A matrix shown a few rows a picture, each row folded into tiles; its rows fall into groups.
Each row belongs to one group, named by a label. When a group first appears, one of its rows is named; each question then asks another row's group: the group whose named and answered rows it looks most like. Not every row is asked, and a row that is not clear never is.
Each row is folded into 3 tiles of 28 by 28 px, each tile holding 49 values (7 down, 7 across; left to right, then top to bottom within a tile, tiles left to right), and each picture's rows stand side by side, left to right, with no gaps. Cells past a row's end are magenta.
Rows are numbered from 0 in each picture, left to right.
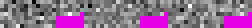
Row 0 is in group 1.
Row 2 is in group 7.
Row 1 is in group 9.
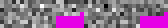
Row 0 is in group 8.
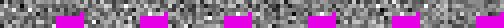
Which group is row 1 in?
8
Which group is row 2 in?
1
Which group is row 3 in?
1
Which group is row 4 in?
8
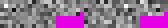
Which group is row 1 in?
8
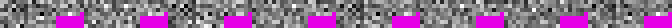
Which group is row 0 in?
1
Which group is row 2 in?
1
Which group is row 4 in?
1
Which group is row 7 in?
1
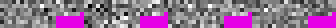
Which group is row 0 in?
8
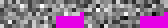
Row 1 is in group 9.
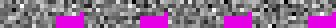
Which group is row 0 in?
7
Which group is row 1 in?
9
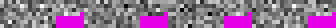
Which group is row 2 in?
1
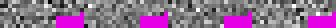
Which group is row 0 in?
9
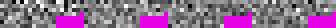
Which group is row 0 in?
7
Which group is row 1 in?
8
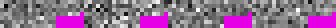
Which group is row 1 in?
1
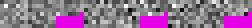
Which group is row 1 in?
8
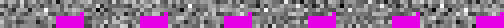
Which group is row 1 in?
1
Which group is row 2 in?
7
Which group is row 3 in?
9
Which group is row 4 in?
9
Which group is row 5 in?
7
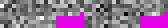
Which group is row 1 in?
1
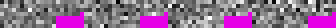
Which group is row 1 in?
1
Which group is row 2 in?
1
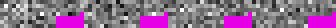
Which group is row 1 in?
1
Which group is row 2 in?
9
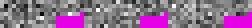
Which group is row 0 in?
1
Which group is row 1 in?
9
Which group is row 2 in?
9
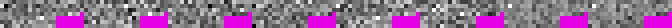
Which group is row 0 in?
1
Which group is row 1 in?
8
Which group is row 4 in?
1
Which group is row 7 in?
9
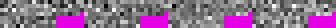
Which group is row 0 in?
9
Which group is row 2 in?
1
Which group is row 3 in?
8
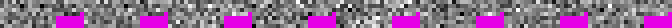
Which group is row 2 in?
8
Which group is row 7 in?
7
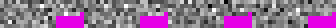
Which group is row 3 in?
7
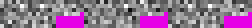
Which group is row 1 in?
8
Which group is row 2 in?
8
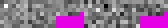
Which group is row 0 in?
9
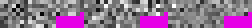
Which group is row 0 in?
1
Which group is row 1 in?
7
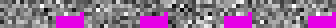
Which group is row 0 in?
8
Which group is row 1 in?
9
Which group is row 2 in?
1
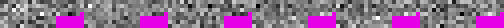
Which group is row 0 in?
9
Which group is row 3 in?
1
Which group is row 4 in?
1
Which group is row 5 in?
1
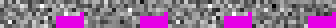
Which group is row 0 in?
8
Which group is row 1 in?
7
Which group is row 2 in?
8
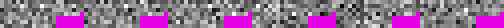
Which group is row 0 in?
8
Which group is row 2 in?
8
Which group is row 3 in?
9
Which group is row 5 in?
7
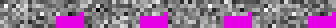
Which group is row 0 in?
9
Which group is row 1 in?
1
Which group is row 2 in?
8
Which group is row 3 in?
9
